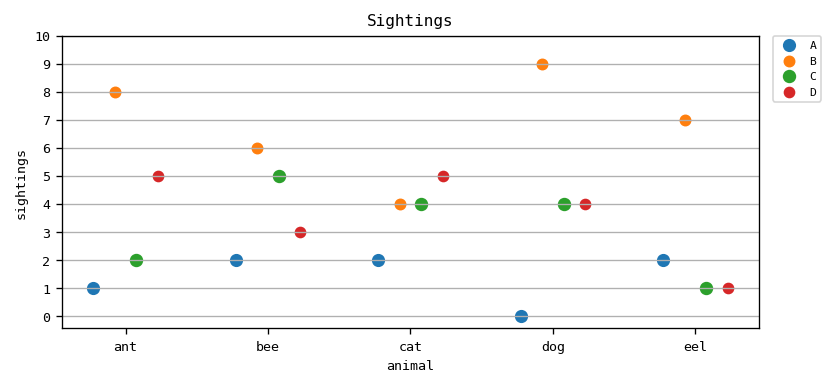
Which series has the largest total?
B
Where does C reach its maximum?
bee
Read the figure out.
Title: Sightings
x-axis: animal, ticks ant bee cat dog eel
y-axis: sightings, ticks 0 1 2 3 4 5 6 7 8 9 10
Legend: A, B, C, D
Values:
A: 1 2 2 0 2
B: 8 6 4 9 7
C: 2 5 4 4 1
D: 5 3 5 4 1
